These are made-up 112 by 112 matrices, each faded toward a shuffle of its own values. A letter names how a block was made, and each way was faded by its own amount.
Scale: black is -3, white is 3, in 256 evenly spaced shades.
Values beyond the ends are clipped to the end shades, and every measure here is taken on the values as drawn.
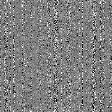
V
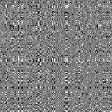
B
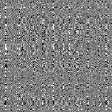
B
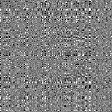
B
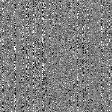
V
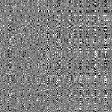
B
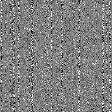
V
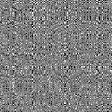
B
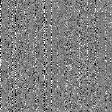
V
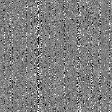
V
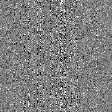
V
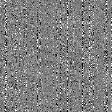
V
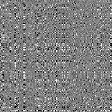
B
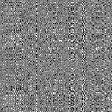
B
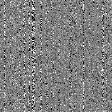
V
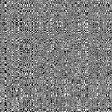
B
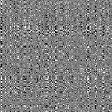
B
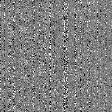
V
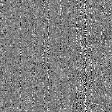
V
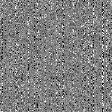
V
